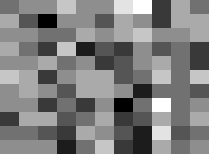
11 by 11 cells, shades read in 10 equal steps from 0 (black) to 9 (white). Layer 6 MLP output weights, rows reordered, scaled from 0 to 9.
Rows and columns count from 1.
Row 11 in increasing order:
1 1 2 4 4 5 5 5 5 6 7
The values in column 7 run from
0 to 8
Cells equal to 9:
2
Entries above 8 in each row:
1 0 0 0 0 0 0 1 0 0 0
